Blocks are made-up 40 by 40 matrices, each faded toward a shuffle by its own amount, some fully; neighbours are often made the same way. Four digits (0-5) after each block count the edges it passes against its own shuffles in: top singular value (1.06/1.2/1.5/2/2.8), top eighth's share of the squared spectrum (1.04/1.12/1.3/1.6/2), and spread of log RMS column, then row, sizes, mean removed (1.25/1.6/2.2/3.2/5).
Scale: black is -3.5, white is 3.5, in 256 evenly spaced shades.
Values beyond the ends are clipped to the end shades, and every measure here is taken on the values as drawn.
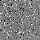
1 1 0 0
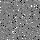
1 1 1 0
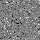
1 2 0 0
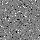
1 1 0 0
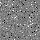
0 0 0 0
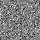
2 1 0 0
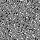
1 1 0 0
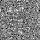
3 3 0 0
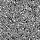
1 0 0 0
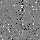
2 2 1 0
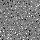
0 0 0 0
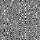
2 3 3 0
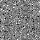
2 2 0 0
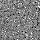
0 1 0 0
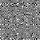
3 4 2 2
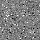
2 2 0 1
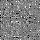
3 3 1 1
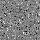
1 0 0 0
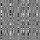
4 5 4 3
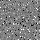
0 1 0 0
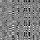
4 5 3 2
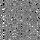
3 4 2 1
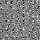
3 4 2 1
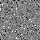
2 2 0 0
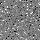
0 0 0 0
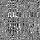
3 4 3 1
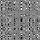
4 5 3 2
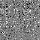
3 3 1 1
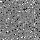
2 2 0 0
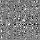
2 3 3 2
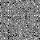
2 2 2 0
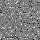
2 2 0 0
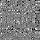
3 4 1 2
